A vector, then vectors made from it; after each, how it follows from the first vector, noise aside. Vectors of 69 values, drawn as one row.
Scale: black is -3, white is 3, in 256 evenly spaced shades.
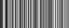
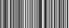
wrapped around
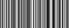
wrapped around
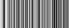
negated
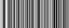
negated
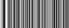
negated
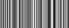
wrapped around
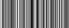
wrapped around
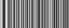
negated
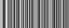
negated
